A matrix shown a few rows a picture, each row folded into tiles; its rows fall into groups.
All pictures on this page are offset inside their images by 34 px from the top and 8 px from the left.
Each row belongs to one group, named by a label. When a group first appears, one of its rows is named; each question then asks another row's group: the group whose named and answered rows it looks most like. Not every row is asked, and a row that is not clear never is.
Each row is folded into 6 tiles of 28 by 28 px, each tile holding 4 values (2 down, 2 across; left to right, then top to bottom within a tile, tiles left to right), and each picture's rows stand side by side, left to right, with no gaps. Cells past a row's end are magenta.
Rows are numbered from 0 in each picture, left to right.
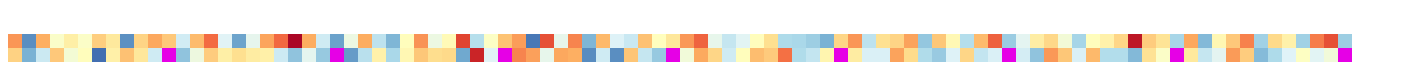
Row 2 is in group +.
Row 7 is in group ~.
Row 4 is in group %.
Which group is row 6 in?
+
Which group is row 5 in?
~
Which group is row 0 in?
~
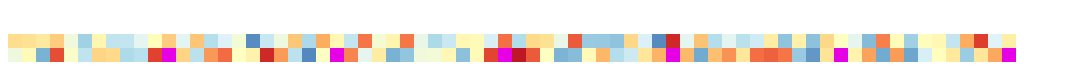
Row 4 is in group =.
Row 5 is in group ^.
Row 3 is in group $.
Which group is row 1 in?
=
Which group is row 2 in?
$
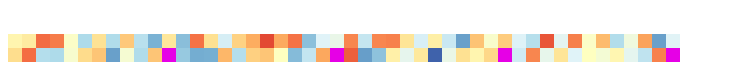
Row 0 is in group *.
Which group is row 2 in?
~
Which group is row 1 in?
+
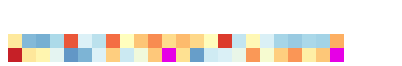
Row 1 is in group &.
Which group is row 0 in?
$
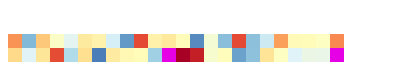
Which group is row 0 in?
~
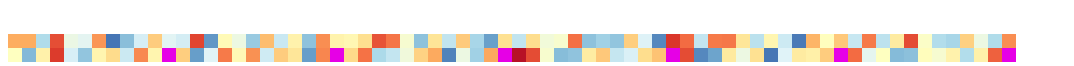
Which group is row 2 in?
*
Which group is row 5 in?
$
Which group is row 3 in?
$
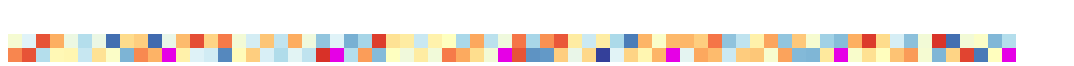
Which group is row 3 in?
~
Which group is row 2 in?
^
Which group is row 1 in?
*
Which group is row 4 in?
%
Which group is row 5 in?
%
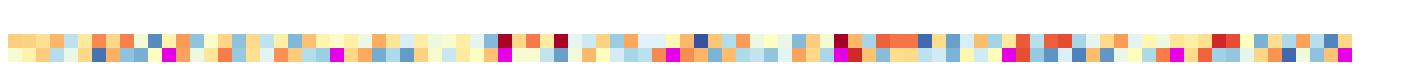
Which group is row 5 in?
~
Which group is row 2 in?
*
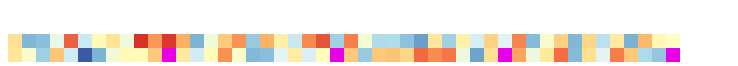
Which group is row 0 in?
~
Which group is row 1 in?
~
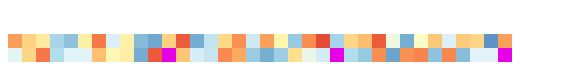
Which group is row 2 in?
%
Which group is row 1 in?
~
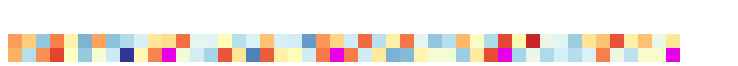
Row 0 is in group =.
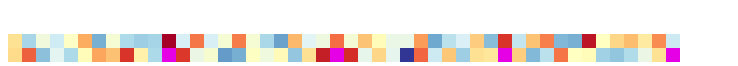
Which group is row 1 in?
$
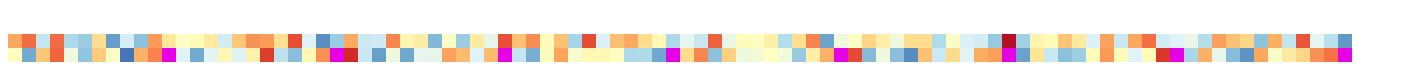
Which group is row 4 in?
^
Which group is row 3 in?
+
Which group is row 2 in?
&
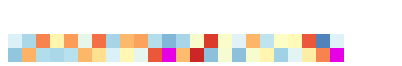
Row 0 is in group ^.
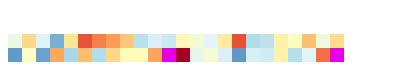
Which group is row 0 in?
+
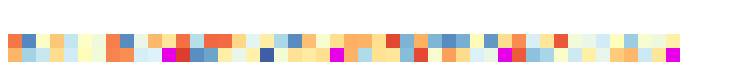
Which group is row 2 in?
&
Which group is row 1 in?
~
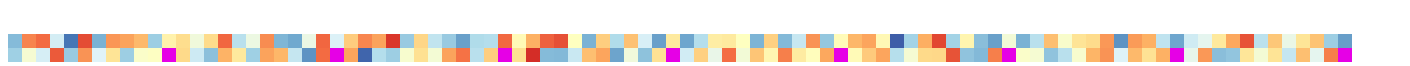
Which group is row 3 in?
*
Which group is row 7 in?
^
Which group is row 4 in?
^
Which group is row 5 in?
%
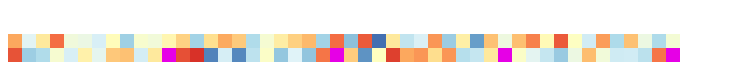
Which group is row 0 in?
&
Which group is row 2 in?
=
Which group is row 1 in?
*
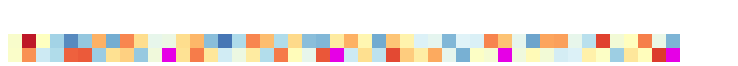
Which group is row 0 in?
%
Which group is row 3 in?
^
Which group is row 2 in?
=
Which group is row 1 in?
%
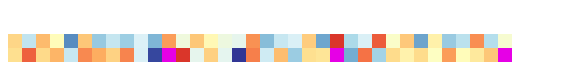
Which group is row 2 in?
^
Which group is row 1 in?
$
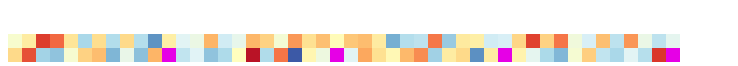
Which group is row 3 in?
*
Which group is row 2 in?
%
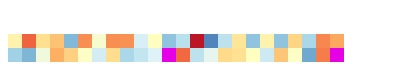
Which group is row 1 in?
=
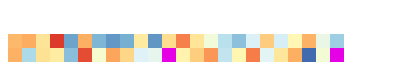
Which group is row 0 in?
&
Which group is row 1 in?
%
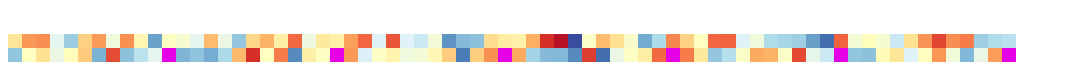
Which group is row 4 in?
&
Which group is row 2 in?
=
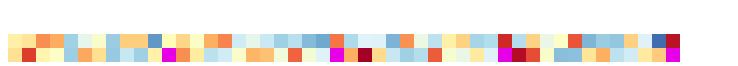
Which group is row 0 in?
*
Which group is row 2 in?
$
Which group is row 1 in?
&
